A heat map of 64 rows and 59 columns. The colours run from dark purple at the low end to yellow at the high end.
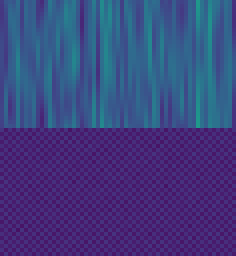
The table splits into 2 rows of 1 panel. Panel 1,1: low, streaked downward. Panel 2,1: very low, checkered, faint in contrast.
